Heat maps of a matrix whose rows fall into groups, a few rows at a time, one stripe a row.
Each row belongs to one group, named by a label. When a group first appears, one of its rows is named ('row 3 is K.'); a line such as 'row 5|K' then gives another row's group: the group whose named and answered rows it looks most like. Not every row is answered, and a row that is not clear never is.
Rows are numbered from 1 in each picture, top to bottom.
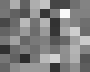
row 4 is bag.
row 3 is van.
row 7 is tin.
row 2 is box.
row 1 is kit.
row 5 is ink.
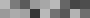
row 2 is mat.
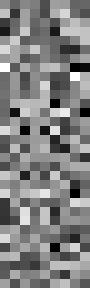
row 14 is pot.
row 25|van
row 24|van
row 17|pot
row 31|pot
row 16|bag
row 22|kit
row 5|ink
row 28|bag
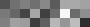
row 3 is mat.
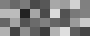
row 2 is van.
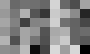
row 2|mat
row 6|mat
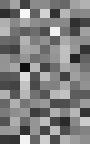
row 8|box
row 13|mat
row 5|van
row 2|van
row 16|van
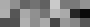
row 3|van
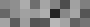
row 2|bag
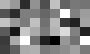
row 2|box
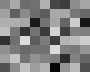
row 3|mat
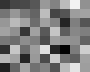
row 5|mat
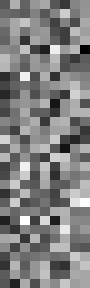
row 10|tin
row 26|box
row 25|van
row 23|ink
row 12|bag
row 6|mat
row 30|pot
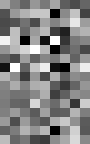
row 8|pot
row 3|tin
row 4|pot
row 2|bag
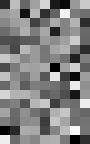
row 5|tin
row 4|bag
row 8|bag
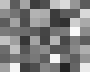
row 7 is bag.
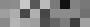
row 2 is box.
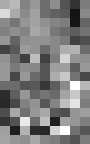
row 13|pot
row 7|box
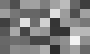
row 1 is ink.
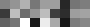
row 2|pot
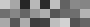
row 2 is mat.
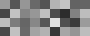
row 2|pot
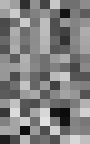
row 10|van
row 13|pot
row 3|van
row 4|pot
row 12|ink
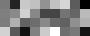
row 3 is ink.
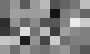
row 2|bag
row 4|van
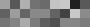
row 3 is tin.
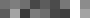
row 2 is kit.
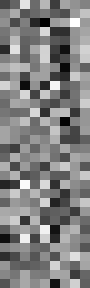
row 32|bag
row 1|van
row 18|pot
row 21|van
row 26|bag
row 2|ink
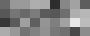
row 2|ink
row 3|tin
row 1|bag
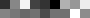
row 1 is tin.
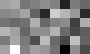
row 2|mat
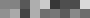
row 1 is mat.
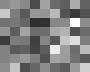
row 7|mat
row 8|ink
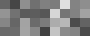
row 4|mat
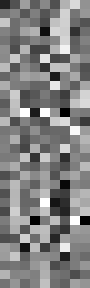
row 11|ink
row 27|van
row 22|pot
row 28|box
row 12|ink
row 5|box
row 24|pot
